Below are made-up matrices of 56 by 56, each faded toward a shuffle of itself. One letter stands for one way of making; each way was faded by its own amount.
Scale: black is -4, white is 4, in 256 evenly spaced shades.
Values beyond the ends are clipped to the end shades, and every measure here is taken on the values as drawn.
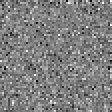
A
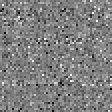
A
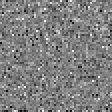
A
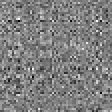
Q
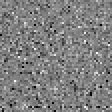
A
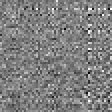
Q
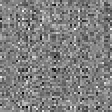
Q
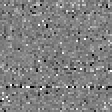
A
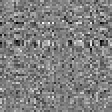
Q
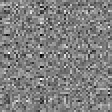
Q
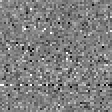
A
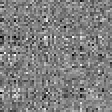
Q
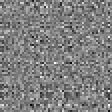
Q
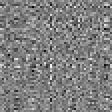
Q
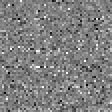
A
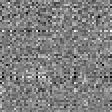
Q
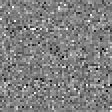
A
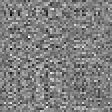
Q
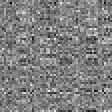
Q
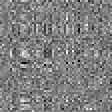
Q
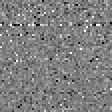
A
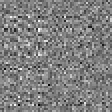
Q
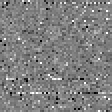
A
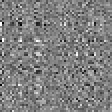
Q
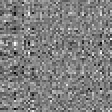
Q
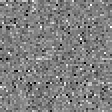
A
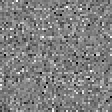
A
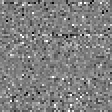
A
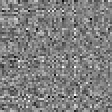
Q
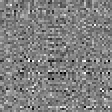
Q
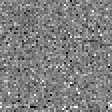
A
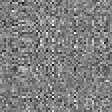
Q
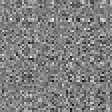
Q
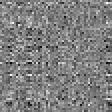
Q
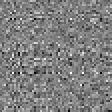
Q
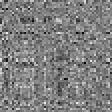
Q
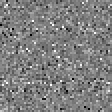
A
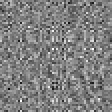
Q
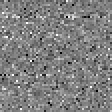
A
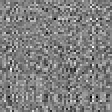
Q
